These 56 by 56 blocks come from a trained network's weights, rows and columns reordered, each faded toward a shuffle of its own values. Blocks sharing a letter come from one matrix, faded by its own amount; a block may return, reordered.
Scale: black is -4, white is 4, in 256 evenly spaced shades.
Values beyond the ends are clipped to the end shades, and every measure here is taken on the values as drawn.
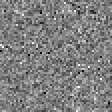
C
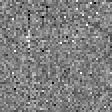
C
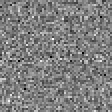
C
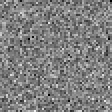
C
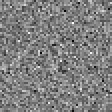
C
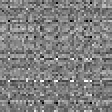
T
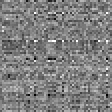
T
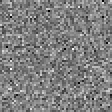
C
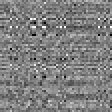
T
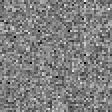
C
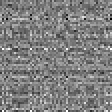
T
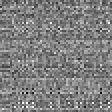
T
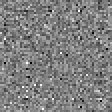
C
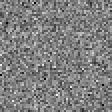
C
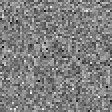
C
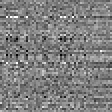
T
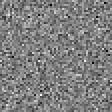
C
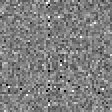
C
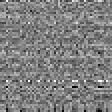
T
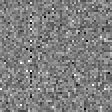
C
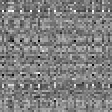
T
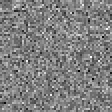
C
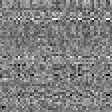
T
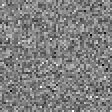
C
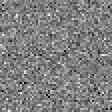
C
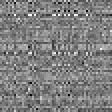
T
